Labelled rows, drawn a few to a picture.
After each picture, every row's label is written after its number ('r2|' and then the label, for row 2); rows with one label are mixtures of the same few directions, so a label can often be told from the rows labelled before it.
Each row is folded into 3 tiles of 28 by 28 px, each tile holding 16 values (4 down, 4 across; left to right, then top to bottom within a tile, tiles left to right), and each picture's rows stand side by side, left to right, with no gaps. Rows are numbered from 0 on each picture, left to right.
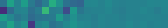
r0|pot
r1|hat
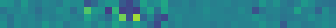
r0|hat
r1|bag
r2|hat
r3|pot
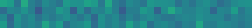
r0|hat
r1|hat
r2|pot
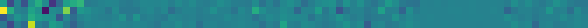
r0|pot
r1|bag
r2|pot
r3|pot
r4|pot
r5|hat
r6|pot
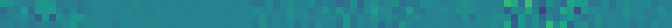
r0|bag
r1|pot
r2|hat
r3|hat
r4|hat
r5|bag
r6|hat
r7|hat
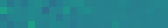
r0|pot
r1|pot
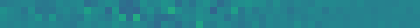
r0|bag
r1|bag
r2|pot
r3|hat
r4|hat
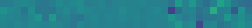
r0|bag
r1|hat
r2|pot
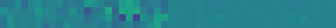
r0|hat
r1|bag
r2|bag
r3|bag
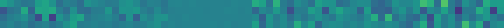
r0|bag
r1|bag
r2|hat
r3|hat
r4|bag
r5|hat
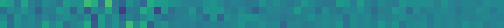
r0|hat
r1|hat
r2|bag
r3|pot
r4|hat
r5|hat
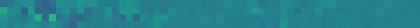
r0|bag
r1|bag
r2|bag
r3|pot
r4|pot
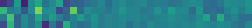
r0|hat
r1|hat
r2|bag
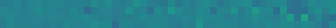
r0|hat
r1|pot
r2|pot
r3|bag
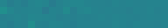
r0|pot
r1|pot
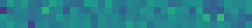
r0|pot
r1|hat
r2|bag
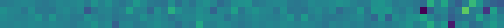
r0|bag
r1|pot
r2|pot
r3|bag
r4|bag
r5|pot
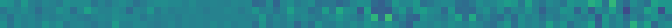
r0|hat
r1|pot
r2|hat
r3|hat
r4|bag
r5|bag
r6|hat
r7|hat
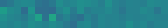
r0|bag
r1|hat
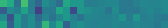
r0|hat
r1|bag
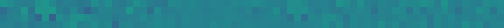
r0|bag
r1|pot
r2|hat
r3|bag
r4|hat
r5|hat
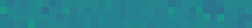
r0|pot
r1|hat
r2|bag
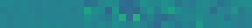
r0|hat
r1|bag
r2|pot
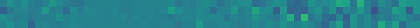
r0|pot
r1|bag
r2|pot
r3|bag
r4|hat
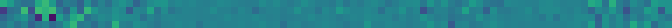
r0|bag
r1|pot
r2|pot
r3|pot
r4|pot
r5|pot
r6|bag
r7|hat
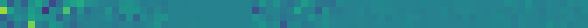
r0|pot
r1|bag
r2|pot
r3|pot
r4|bag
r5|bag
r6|hat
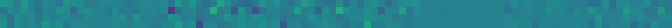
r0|hat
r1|bag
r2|pot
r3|pot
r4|pot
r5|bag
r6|pot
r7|hat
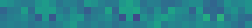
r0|bag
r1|bag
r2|bag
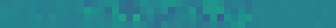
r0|bag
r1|bag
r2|bag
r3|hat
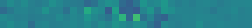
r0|pot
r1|bag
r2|pot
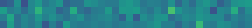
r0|hat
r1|bag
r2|pot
